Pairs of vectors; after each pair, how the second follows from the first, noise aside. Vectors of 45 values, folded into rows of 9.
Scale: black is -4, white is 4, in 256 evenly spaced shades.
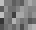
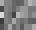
copied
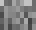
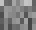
copied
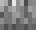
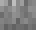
shrunk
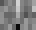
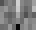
copied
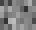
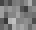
copied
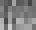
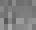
shrunk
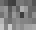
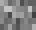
shuffled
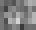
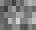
copied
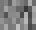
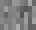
shrunk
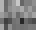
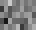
shuffled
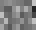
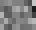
copied
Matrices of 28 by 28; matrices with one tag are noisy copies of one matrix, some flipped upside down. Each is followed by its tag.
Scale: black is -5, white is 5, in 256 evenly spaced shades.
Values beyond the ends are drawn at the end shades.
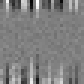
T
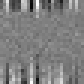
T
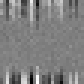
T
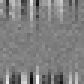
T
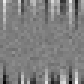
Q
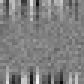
T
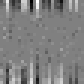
T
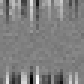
T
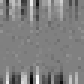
T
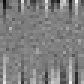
Q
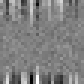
T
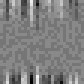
T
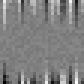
Q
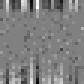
T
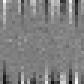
Q
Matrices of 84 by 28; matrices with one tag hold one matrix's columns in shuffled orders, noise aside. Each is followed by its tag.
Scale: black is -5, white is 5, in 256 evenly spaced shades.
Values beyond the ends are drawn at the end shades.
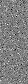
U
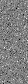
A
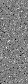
A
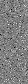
U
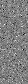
U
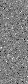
A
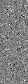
U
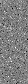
A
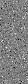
A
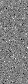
A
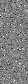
U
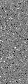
A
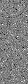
U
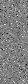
U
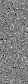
A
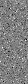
A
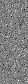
U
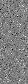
U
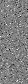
U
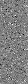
U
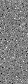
A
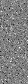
A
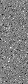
A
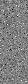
U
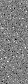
A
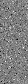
A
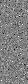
U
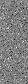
A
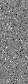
A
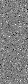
U
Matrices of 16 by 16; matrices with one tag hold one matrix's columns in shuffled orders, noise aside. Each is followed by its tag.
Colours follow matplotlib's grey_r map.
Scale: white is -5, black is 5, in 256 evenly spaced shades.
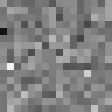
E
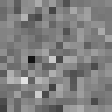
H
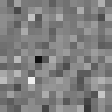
H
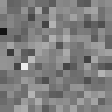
E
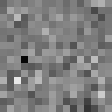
H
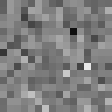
E
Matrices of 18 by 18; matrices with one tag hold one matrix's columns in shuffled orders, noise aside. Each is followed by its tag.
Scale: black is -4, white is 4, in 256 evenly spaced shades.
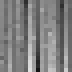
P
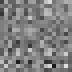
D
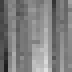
P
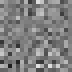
D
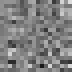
D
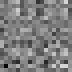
D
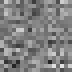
D
